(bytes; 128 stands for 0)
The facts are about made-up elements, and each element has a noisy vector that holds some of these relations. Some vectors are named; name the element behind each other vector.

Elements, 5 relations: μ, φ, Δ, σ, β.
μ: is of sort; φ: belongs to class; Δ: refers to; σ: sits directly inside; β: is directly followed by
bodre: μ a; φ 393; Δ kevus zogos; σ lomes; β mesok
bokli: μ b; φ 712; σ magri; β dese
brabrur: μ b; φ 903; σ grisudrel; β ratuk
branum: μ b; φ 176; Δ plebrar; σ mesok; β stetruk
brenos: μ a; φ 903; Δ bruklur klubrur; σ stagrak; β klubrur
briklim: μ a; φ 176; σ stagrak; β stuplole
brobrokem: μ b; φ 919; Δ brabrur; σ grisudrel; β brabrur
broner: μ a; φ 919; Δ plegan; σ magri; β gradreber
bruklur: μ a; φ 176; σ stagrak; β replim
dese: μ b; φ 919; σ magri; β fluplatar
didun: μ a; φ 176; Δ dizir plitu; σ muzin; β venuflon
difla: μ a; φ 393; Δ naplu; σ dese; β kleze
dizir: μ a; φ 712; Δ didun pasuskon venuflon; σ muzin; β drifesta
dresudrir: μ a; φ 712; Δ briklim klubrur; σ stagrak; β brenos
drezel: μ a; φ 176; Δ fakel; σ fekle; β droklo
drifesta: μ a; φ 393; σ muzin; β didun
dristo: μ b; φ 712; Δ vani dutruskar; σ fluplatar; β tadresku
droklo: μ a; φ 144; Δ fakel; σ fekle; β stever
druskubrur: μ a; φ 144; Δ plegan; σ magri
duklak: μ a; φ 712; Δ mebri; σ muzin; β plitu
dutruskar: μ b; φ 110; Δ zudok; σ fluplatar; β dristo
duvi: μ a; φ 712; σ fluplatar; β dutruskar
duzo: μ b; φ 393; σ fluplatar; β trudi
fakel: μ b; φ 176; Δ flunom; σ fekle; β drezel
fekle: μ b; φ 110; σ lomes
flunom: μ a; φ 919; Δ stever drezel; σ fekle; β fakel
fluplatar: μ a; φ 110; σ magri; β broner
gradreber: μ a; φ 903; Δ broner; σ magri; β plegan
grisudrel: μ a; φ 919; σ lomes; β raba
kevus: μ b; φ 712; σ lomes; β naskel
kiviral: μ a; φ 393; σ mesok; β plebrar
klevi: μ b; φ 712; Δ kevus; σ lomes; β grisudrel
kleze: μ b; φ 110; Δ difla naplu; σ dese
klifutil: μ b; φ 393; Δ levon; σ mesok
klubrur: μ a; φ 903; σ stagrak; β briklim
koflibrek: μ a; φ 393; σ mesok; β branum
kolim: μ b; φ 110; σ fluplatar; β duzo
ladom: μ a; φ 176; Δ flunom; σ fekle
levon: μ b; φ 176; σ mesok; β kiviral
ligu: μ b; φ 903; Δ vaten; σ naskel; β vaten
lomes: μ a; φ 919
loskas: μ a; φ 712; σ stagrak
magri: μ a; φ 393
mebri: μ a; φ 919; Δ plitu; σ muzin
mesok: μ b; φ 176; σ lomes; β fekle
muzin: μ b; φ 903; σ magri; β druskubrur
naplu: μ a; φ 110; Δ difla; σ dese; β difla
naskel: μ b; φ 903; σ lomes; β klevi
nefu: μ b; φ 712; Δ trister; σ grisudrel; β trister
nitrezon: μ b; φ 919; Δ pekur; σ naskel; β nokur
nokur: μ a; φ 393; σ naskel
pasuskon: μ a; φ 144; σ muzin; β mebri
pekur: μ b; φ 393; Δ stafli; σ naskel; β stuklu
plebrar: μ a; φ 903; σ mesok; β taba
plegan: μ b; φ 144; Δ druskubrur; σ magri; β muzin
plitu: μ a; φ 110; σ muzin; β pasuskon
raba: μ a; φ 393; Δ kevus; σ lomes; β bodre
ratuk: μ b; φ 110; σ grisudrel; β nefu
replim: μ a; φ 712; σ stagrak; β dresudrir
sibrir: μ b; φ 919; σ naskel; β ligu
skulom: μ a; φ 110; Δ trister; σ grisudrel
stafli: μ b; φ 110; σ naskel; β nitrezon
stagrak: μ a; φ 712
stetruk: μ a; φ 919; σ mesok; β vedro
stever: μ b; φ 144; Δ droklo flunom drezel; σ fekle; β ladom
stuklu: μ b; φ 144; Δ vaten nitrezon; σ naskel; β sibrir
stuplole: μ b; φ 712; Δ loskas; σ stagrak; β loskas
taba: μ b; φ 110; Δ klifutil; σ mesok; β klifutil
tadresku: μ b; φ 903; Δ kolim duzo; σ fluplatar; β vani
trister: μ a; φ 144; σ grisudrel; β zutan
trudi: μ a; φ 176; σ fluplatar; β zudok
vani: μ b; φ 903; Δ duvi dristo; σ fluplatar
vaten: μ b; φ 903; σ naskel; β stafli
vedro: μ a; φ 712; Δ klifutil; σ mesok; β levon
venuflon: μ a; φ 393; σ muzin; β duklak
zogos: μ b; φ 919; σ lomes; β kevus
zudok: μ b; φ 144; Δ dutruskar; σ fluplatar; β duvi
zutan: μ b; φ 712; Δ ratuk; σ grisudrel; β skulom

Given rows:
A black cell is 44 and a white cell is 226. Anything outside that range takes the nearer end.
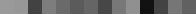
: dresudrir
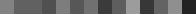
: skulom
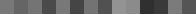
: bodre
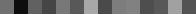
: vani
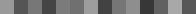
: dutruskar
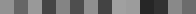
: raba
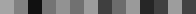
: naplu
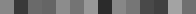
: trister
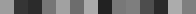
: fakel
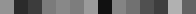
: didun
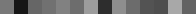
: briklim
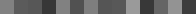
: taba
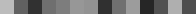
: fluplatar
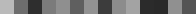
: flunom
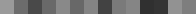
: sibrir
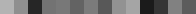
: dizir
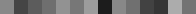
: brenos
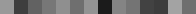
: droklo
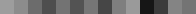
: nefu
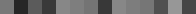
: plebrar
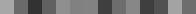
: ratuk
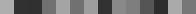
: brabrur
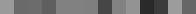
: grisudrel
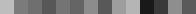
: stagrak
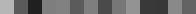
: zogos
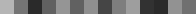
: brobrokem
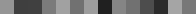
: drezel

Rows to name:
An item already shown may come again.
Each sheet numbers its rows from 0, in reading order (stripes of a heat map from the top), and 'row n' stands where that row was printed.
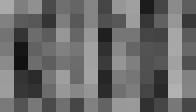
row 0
duklak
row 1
taba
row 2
ladom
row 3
briklim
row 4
pasuskon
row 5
fakel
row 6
naskel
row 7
nokur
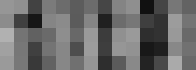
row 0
dresudrir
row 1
stuklu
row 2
stetruk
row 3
difla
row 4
kleze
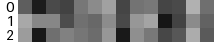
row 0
muzin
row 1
duklak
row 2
klubrur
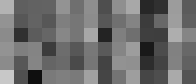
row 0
lomes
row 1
stafli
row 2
zudok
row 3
zutan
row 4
kiviral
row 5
kolim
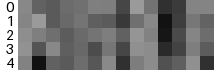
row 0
venuflon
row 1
vedro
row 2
duvi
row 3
kiviral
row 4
druskubrur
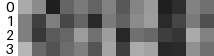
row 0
bokli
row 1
klifutil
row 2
ligu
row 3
drifesta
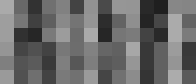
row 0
pekur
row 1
kleze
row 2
fakel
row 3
fekle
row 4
taba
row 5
dutruskar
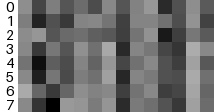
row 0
nitrezon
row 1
plebrar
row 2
vedro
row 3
stever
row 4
mesok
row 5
plegan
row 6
ratuk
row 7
bruklur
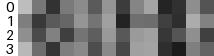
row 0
flunom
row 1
ligu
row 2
mebri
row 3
koflibrek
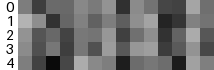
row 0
trister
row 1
kevus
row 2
dutruskar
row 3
mebri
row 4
branum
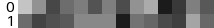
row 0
replim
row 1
gradreber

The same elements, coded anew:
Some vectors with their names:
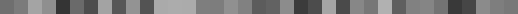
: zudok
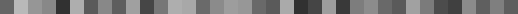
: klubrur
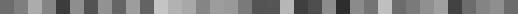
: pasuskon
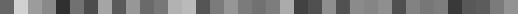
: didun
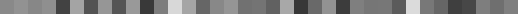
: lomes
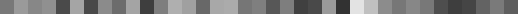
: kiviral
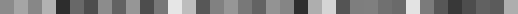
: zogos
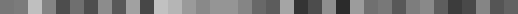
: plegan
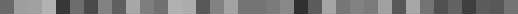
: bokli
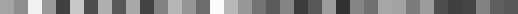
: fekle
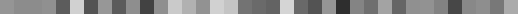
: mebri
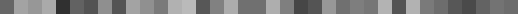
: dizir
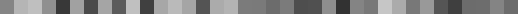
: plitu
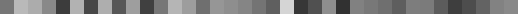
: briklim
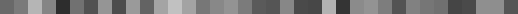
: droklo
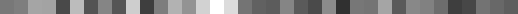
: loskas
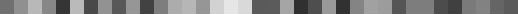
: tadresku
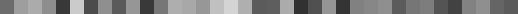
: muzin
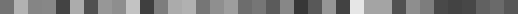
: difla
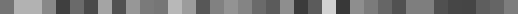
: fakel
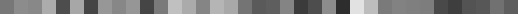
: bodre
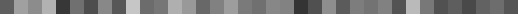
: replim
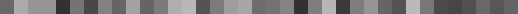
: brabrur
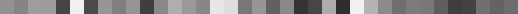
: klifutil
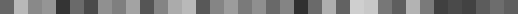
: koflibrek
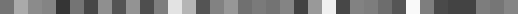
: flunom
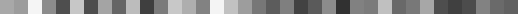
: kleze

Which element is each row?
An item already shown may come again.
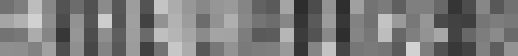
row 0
plegan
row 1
dutruskar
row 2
pasuskon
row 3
sibrir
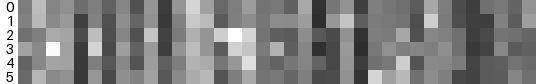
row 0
broner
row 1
dese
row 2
loskas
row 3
taba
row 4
duklak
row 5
venuflon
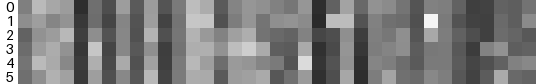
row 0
branum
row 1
brobrokem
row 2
stagrak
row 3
muzin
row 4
briklim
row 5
vaten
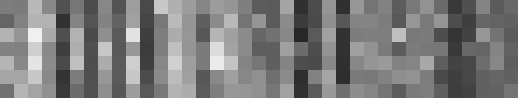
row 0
plegan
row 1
vedro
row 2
stafli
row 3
ladom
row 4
skulom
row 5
ratuk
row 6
branum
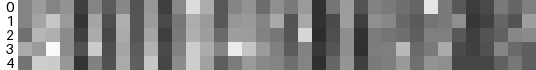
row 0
stetruk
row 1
levon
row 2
briklim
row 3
kleze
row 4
fluplatar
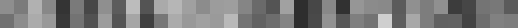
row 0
trister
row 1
duvi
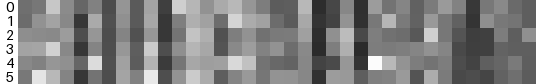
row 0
druskubrur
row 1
plebrar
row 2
sibrir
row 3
ratuk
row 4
nokur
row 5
naplu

